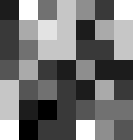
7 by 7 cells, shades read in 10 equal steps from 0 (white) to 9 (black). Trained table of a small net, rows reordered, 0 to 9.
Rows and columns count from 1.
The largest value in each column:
8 9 9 8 8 8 8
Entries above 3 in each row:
4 2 4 6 5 6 5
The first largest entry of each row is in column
1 5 1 4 5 3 2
